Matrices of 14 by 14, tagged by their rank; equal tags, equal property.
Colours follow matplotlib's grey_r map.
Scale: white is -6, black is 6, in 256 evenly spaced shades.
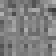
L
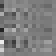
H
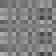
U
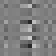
U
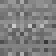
L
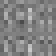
H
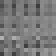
H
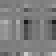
U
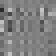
H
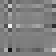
U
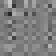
H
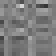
H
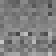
L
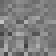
L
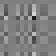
U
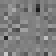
L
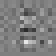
H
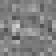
L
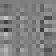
H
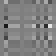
U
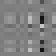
U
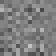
L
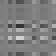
U
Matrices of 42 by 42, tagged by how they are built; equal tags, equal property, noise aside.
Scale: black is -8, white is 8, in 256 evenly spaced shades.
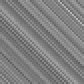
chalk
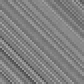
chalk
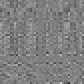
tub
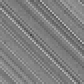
chalk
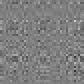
tub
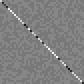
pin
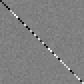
pin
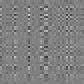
tub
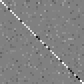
pin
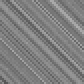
chalk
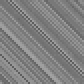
chalk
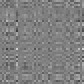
tub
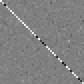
pin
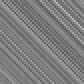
chalk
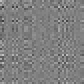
tub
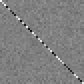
pin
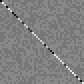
pin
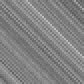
chalk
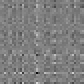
tub
